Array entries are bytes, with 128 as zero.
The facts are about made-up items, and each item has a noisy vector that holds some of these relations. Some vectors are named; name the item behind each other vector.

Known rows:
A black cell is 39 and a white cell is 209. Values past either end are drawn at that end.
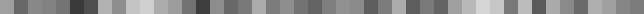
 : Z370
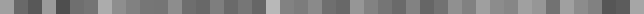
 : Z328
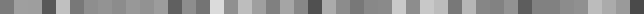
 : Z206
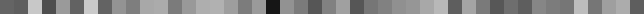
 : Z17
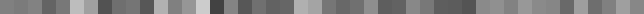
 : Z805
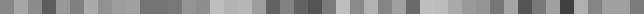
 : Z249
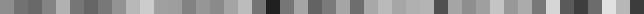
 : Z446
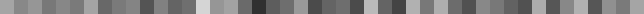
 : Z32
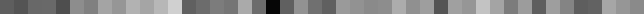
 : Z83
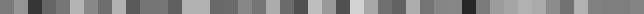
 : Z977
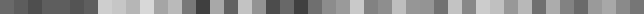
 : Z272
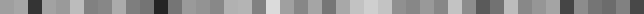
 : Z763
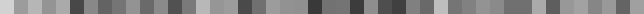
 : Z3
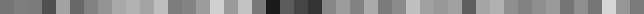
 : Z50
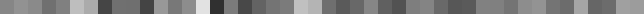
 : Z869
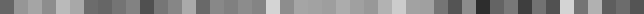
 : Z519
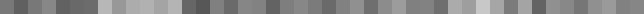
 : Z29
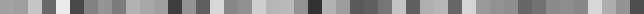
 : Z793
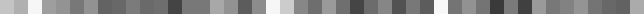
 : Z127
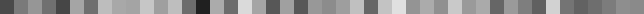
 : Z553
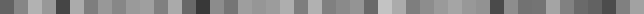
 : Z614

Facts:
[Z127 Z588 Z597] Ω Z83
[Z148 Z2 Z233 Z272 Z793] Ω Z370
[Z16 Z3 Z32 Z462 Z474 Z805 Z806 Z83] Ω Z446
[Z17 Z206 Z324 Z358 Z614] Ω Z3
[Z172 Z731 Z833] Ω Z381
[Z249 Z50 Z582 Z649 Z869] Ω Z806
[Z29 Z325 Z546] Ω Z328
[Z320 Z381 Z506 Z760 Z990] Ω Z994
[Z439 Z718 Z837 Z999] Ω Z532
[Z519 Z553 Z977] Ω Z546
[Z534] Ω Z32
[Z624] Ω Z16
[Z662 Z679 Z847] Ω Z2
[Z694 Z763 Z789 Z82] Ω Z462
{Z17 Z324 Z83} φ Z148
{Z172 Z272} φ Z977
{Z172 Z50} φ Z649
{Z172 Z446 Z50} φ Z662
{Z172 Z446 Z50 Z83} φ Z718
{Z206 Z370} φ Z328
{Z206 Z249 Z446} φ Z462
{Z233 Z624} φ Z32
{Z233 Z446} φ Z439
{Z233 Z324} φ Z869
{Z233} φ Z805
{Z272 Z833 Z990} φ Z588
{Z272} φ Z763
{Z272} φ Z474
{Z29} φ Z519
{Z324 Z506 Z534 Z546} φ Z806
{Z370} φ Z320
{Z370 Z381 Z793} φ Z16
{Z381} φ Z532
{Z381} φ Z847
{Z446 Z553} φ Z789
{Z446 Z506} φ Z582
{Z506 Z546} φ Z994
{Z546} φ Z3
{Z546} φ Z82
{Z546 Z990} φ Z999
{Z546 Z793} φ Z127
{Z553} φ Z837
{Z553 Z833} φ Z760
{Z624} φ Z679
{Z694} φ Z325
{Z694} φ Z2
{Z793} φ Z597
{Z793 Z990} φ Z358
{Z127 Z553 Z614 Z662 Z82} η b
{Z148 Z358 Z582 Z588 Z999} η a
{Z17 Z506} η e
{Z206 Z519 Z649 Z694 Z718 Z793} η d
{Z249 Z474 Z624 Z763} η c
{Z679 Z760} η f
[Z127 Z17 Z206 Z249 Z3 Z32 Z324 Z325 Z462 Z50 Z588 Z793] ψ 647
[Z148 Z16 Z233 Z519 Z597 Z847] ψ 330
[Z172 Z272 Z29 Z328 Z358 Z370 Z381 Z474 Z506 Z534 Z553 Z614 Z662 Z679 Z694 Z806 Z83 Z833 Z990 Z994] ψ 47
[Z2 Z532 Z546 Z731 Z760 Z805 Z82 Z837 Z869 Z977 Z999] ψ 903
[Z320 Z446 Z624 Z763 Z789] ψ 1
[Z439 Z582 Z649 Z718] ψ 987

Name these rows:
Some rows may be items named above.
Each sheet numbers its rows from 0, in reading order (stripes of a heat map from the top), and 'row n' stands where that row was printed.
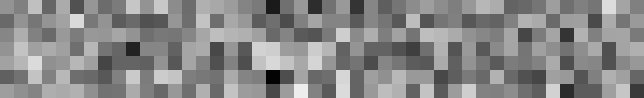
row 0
Z324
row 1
Z439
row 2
Z249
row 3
Z999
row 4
Z82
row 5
Z233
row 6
Z624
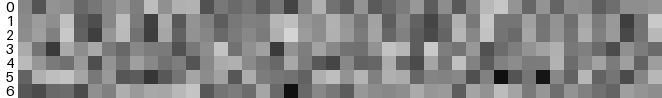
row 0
Z534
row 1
Z358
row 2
Z358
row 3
Z789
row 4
Z325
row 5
Z148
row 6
Z83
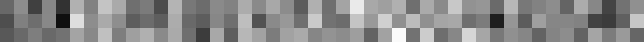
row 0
Z474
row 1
Z662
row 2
Z694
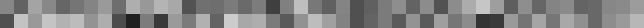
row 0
Z534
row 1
Z582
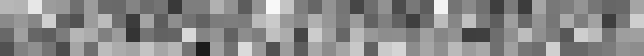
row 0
Z127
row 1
Z358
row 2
Z760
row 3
Z553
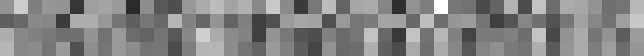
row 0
Z588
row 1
Z679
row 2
Z462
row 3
Z325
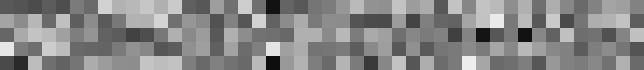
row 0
Z172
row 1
Z546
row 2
Z148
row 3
Z320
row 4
Z506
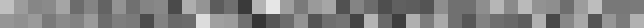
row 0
Z532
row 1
Z32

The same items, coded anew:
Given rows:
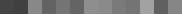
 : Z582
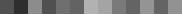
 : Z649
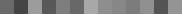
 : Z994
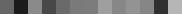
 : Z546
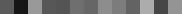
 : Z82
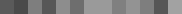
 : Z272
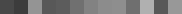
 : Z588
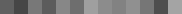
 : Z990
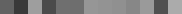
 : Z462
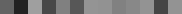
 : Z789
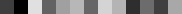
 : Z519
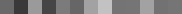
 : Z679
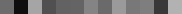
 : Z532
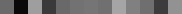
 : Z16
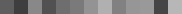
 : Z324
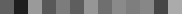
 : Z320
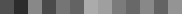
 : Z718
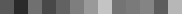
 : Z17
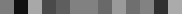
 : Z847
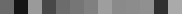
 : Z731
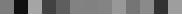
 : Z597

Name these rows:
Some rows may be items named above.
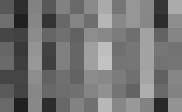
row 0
Z446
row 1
Z233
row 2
Z582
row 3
Z679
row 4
Z679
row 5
Z582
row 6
Z662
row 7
Z233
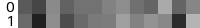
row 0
Z662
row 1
Z546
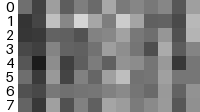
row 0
Z328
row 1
Z29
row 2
Z249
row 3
Z474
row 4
Z148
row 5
Z679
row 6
Z614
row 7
Z439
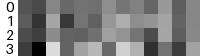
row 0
Z358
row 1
Z32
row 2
Z474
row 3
Z519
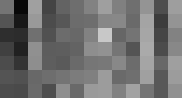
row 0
Z760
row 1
Z999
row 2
Z624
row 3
Z763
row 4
Z127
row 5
Z553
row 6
Z83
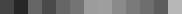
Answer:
Z206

